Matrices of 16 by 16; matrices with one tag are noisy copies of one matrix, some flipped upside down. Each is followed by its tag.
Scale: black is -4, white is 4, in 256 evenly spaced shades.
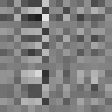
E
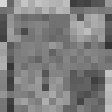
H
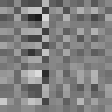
E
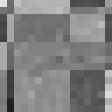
H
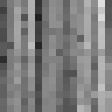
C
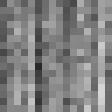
C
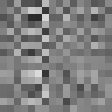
E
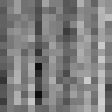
C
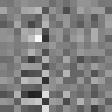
E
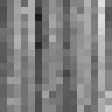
C
